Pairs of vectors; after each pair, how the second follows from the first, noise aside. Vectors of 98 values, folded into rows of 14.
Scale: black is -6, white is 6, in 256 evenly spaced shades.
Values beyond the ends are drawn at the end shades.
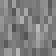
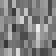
scaled up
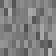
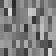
scaled up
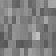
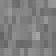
shrunk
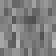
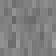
shrunk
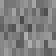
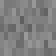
shrunk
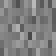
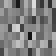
scaled up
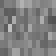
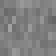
shrunk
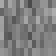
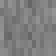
shrunk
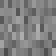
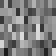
scaled up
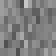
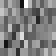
scaled up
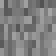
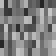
scaled up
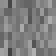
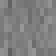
shrunk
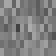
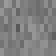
shrunk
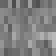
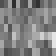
scaled up
